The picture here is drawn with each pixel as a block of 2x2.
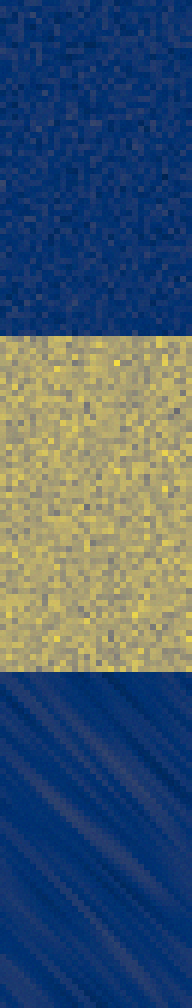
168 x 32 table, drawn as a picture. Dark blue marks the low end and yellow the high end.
It is made of 3 by 1 panels. Panel 1,1: very low, fine-grained, faint in contrast. Panel 2,1: high, fine-grained. Panel 3,1: very low, slanting down to the right, faint in contrast.
